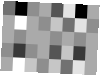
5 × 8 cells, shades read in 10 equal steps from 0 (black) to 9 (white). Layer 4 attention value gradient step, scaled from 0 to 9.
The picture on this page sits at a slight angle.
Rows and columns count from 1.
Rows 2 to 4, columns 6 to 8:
4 8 5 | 6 5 6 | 7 2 6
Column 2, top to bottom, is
0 9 5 2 9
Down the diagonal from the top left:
4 9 6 6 7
